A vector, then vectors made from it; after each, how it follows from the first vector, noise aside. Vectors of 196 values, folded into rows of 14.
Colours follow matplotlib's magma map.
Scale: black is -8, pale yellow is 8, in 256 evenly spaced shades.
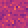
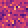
scaled up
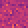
wrapped around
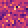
scaled up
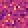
scaled up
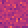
wrapped around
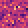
scaled up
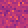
wrapped around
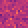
wrapped around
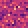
scaled up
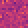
wrapped around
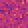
wrapped around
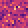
scaled up
